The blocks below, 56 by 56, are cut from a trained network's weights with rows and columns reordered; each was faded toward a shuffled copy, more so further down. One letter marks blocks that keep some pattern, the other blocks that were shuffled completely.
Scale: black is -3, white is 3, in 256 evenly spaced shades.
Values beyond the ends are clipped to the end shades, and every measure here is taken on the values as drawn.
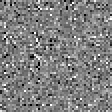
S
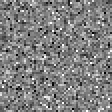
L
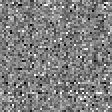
S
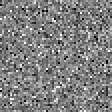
L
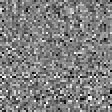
S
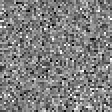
L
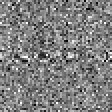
S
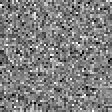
L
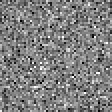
L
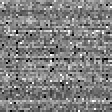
S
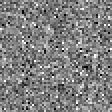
S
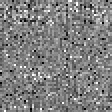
S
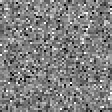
L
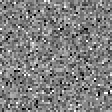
L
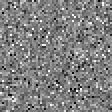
L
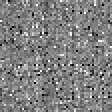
S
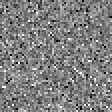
L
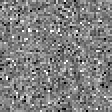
S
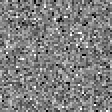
L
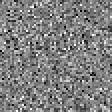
S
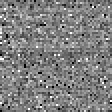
S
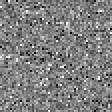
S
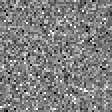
L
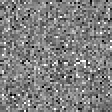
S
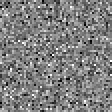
L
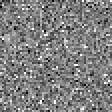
L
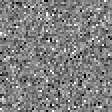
L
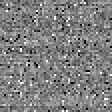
S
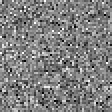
S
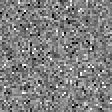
L
